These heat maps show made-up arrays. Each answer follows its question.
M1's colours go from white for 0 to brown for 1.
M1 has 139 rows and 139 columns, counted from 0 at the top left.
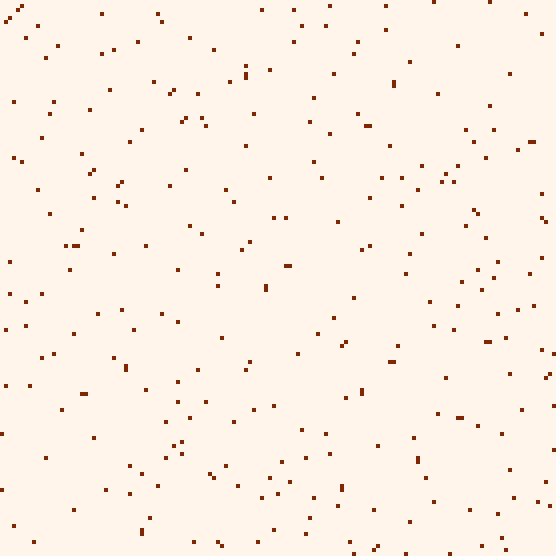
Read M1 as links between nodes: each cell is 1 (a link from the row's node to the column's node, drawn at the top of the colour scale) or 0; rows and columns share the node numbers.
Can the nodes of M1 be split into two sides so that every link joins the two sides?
no
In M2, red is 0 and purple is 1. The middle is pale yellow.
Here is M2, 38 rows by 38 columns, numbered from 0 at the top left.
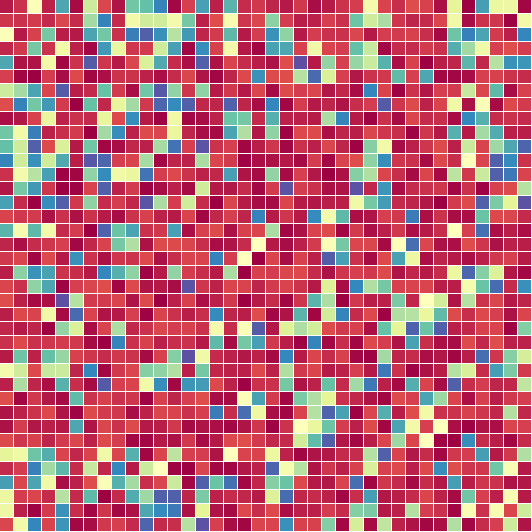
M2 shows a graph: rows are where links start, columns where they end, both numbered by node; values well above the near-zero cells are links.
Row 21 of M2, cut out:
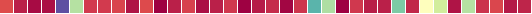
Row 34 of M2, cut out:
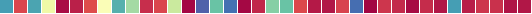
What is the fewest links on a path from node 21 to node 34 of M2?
3
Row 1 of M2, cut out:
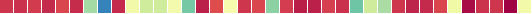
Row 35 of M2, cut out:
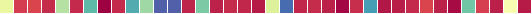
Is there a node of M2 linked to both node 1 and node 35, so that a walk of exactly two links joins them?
yes
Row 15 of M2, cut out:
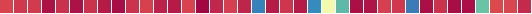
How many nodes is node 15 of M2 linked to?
6
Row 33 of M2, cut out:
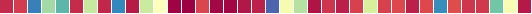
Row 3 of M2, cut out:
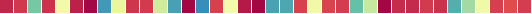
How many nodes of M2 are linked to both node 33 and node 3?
7
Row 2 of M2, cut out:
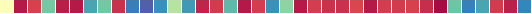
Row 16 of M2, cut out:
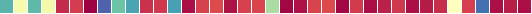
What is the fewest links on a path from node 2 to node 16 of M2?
1
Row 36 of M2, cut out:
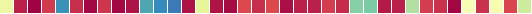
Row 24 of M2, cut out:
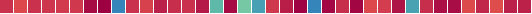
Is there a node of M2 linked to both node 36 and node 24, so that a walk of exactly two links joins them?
yes
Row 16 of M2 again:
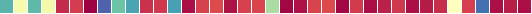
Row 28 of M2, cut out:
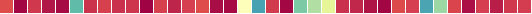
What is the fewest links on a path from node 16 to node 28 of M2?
3
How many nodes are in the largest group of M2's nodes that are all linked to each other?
8
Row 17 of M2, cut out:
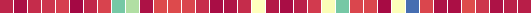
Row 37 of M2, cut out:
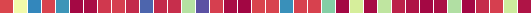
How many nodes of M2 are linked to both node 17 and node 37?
1
